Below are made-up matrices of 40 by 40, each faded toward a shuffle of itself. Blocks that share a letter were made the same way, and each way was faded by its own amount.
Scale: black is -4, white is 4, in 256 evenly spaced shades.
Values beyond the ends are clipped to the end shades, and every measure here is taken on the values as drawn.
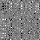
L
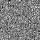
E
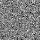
E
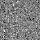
E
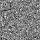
E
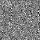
E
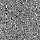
E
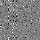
L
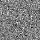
E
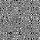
L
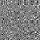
L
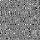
L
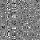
L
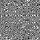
L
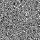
E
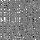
L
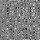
L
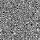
E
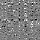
L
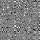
L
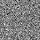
E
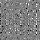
L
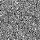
E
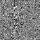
E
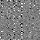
L
